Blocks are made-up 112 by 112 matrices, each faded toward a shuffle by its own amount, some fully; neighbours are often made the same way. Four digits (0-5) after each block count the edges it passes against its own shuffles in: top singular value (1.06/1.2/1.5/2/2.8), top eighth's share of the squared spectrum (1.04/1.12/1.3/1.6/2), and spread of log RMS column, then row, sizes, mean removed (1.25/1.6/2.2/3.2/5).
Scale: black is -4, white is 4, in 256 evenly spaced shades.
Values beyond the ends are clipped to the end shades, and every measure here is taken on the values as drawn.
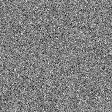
0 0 0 0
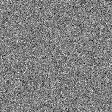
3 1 0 0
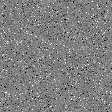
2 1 0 0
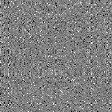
4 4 3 2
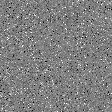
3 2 0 0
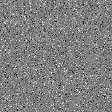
3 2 1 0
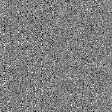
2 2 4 0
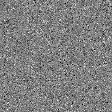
0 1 2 0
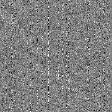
2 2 4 0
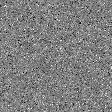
0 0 0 0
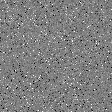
0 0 0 0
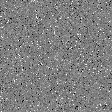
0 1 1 0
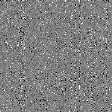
2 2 3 2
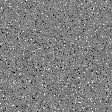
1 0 0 0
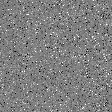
0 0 1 0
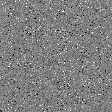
1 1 1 0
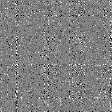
2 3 3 3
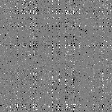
3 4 3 3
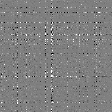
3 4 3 3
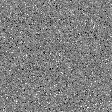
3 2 0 0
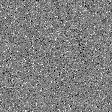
2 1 0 0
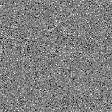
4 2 1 1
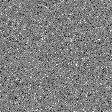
2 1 0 0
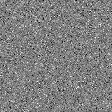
3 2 0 0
